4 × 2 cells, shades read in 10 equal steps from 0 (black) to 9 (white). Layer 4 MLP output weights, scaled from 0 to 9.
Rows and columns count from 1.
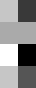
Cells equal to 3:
1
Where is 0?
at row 3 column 2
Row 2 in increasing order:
6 6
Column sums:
29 11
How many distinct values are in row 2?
1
